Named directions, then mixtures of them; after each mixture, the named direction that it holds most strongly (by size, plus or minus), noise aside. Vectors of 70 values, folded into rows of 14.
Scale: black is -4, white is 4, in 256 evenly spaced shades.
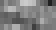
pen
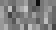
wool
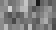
wool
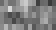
pen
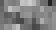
pen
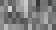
wool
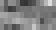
pen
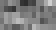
pen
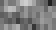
pen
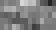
pen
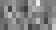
wool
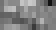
pen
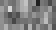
wool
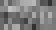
pen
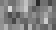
wool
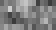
pen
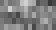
pen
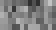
wool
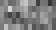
pen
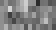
wool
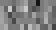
wool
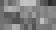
pen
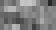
pen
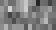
wool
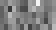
wool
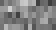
pen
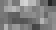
pen
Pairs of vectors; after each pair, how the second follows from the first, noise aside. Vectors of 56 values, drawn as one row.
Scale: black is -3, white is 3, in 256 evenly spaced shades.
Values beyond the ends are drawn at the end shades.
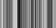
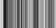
wrapped around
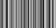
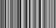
wrapped around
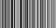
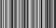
shuffled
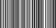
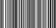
wrapped around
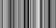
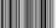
wrapped around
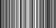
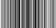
negated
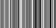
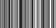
negated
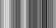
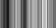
negated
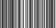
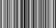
negated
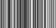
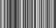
wrapped around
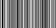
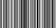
wrapped around
